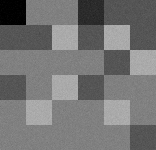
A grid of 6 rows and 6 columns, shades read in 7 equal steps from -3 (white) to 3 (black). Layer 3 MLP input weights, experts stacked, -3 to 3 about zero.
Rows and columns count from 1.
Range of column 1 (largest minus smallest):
3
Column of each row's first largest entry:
1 1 5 1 1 6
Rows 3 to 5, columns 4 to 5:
0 1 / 1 0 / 0 -1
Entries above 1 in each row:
2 0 0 0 0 0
